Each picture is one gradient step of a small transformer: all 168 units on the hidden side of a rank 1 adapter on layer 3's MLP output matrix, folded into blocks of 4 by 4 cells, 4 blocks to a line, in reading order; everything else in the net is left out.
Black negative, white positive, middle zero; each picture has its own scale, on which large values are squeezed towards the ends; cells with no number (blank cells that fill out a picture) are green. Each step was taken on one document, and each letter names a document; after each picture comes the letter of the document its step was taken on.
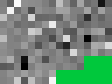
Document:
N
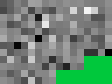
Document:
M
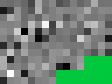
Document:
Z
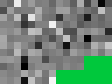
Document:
N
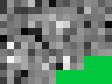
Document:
Z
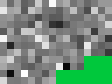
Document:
Z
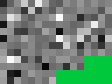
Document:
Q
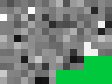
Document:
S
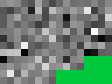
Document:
M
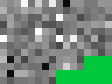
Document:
Q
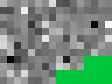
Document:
Z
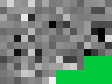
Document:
S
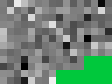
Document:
N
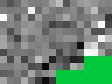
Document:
S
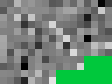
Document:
N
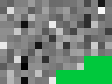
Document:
N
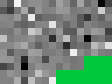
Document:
N
